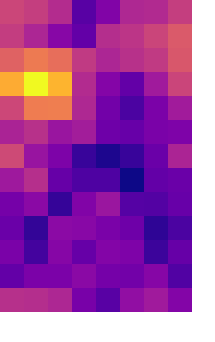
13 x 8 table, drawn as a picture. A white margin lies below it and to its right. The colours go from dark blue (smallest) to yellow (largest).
The bottom middle is the calmest part. The ninth with the highest average is the top left. On average the colour sits 30% of the way up the scale. The field is mottled with small blotches.
